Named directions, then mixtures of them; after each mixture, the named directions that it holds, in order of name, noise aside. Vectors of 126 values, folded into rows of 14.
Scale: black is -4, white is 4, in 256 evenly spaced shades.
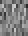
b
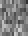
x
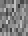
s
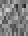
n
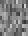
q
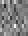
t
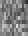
q, x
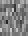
s, t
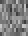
b, q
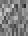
n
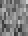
x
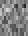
n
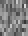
q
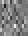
t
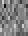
b, t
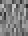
b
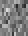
n, x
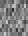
q, s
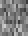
x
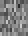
q, s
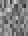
n, t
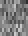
s, x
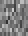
s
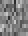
q, s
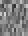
b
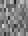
s, t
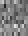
t, x
